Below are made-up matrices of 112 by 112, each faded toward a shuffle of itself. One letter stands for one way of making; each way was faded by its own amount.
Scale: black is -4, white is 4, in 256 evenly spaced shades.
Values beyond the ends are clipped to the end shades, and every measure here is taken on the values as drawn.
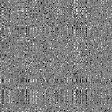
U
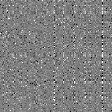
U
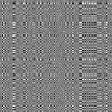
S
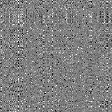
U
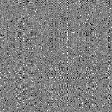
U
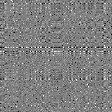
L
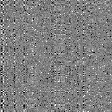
U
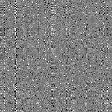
U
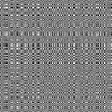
S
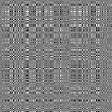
S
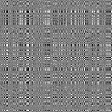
S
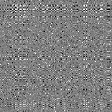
L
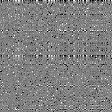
L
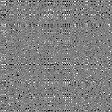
L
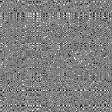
L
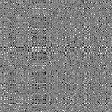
L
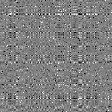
L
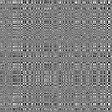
S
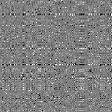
L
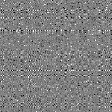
L
